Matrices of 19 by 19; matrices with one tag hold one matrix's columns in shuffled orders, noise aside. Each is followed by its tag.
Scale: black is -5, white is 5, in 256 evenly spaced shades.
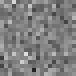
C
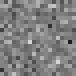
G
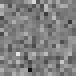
C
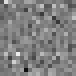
C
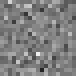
C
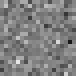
G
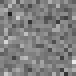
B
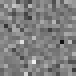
G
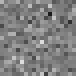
B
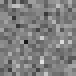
G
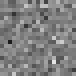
G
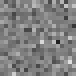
G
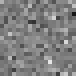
B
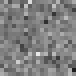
C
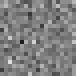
G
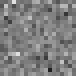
C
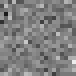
B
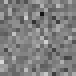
B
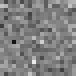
G
